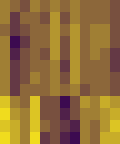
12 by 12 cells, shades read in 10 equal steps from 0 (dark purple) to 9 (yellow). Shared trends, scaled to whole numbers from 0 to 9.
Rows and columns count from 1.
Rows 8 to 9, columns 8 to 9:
5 3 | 3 6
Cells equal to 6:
14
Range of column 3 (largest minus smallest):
3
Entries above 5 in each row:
0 1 2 2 2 1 1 0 5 5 5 5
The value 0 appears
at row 4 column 2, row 9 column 7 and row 12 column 8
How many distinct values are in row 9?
7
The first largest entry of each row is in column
1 6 6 6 6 8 8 1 1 1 1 1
